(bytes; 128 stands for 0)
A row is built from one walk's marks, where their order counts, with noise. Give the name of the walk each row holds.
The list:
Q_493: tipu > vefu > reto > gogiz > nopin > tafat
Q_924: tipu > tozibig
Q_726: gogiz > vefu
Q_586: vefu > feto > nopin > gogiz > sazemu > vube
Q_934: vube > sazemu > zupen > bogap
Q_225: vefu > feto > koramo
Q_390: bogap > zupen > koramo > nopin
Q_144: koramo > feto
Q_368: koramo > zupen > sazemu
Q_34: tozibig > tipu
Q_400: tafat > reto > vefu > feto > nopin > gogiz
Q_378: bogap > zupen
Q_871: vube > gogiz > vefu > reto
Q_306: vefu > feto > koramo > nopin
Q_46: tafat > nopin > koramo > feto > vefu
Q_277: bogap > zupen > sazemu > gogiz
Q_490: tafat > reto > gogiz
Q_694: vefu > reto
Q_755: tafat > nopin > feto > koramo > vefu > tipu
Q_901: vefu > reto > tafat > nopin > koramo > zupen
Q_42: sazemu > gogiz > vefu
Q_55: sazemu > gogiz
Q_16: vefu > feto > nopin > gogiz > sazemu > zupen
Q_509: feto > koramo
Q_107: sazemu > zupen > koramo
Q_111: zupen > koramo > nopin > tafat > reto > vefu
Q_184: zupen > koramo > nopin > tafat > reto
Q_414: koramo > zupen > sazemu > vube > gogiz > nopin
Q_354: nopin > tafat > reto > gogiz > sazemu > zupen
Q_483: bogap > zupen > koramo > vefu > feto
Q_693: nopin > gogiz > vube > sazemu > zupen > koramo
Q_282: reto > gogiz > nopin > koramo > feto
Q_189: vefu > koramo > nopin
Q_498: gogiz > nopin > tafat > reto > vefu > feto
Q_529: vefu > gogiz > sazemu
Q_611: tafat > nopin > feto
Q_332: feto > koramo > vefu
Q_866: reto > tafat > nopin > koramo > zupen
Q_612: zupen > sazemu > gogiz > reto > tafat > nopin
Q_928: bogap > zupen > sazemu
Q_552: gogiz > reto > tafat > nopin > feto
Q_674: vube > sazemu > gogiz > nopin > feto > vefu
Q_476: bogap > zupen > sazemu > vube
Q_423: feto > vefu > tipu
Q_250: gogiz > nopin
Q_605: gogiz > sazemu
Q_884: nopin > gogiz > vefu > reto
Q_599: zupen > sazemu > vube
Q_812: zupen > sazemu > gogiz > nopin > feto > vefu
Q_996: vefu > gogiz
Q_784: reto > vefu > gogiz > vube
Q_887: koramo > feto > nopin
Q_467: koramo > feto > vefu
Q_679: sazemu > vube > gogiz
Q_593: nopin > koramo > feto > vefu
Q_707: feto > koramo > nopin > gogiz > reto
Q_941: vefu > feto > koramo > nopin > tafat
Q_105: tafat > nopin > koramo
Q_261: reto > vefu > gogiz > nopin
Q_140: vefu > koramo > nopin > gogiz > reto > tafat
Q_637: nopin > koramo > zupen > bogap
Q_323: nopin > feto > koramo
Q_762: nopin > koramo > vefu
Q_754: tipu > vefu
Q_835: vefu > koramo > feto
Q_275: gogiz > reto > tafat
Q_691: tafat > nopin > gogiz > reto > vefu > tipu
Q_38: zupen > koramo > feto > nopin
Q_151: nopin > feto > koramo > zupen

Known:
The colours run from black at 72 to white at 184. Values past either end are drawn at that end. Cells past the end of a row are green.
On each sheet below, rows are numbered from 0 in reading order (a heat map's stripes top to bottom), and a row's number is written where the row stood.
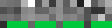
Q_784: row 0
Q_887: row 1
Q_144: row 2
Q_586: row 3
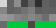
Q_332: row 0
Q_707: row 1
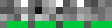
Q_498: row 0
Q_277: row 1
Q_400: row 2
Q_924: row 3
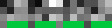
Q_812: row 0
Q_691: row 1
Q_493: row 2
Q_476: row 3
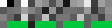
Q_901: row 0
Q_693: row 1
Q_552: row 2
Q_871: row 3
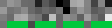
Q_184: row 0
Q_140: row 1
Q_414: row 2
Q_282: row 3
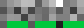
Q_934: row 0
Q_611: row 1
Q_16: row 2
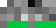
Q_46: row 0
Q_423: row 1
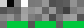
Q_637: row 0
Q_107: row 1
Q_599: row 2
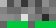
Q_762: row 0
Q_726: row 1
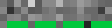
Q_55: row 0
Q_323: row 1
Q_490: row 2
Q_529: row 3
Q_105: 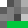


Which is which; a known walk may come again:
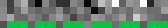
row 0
Q_378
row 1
Q_275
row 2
Q_250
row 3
Q_674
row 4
Q_46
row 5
Q_694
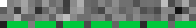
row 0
Q_16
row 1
Q_55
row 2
Q_928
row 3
Q_605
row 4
Q_189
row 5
Q_784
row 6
Q_679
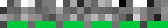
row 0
Q_400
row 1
Q_509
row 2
Q_38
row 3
Q_755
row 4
Q_901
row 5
Q_884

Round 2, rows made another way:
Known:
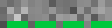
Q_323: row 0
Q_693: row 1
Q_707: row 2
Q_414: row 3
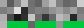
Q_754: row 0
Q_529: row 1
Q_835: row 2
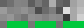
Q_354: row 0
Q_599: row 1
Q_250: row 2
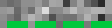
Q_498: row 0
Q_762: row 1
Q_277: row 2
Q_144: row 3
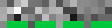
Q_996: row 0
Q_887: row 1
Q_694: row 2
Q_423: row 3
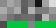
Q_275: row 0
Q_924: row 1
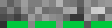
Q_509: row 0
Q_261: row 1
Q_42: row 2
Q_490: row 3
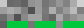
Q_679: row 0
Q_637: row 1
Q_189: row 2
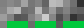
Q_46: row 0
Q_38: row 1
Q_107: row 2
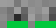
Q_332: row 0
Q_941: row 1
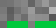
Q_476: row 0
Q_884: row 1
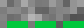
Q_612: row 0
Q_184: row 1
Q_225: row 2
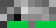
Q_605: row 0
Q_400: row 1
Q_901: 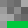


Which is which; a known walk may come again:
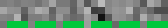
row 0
Q_493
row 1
Q_691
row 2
Q_483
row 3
Q_694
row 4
Q_140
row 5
Q_784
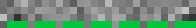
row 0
Q_529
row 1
Q_414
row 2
Q_812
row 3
Q_306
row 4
Q_901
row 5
Q_586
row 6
Q_467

